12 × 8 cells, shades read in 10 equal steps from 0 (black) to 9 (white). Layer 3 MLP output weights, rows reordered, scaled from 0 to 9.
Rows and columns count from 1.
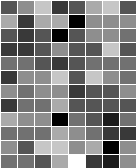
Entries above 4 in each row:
4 6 2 2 0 5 4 1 3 2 6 3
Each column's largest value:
6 5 7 7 9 7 7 5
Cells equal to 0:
4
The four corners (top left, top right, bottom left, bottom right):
3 3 4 5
